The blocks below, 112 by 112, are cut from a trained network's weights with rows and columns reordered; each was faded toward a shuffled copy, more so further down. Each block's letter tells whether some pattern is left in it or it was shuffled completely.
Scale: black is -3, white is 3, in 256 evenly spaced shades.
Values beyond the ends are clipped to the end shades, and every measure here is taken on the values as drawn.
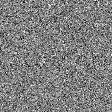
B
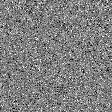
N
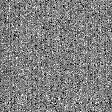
B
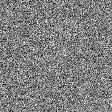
B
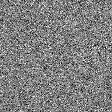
B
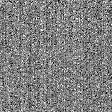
B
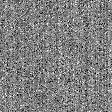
B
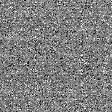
B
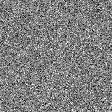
B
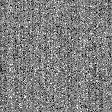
B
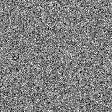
B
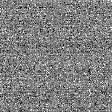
B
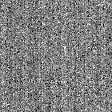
B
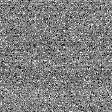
B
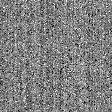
B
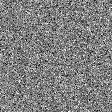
N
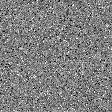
N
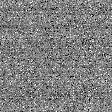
B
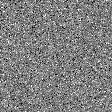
N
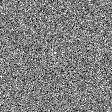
N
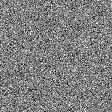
N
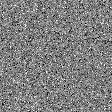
N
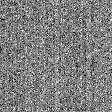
B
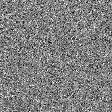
B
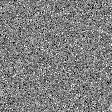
N
